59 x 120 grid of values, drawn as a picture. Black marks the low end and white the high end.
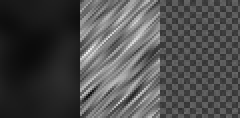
It is made of 1 by 3 panels. Panel 1,1: very low, smooth, faint in contrast. Panel 1,2: middling, slanting up to the right, strong in contrast. Panel 1,3: low, checkered.
